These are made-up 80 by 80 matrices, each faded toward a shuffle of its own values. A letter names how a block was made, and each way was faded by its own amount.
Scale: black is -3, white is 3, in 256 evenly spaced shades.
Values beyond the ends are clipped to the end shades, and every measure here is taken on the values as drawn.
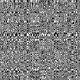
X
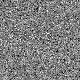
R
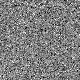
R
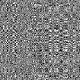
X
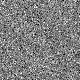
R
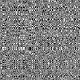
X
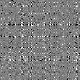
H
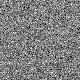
R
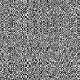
X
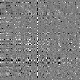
H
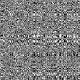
X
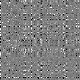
H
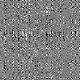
H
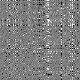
H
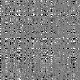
H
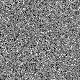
R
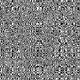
X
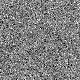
R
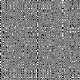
H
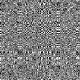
X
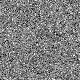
R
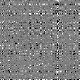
H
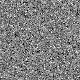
R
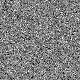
R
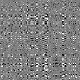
H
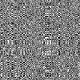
X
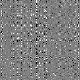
H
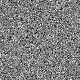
R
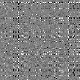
H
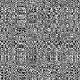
X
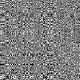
X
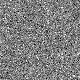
R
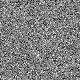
R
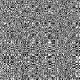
X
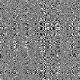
H
